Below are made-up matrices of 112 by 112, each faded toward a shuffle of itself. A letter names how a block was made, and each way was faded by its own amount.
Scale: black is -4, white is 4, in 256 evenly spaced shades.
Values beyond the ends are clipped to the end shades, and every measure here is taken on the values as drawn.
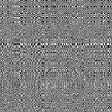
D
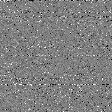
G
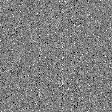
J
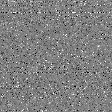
G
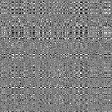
D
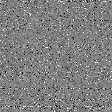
G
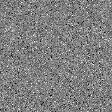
J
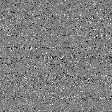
G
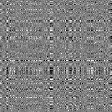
D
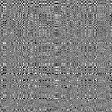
D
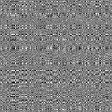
D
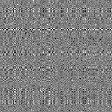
D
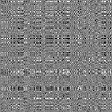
D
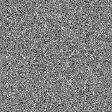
J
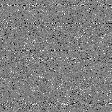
G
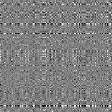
D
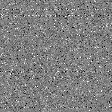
G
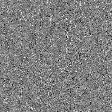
J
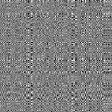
D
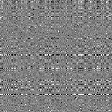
D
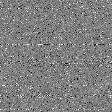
G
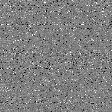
G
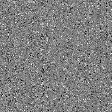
J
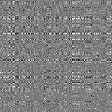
D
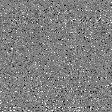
G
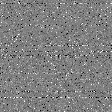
G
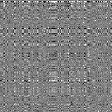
D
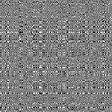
D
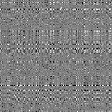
D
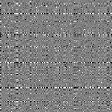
D
